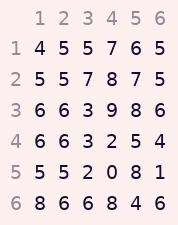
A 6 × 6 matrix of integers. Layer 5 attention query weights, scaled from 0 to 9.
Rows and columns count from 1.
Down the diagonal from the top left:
4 5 3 2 8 6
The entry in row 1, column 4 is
7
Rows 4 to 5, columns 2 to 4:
6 3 2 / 5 2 0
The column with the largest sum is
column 5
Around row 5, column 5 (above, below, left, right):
5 4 0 1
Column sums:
34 33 26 34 38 27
